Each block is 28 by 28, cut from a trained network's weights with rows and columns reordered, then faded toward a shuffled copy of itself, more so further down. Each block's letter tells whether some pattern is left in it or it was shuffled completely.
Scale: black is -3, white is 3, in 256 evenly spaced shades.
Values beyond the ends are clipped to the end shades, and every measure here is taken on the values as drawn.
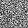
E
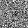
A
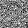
E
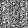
A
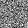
E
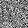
E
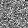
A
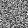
E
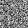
E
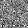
A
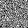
E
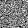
E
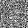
A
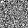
A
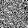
A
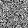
E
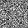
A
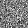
E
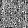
A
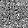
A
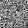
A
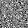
E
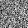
A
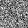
A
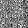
A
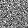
E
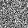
E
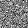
E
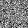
E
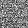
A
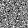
E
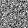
E
